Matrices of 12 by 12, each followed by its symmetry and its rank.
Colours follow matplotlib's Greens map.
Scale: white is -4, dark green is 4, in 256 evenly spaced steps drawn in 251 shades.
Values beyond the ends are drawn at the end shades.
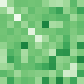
symmetric, full rank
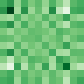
symmetric, rank two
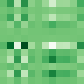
neither, rank one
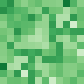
symmetric, full rank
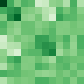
symmetric, rank two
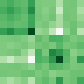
symmetric, rank two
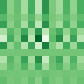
neither, rank one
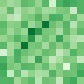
symmetric, full rank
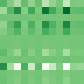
neither, rank one
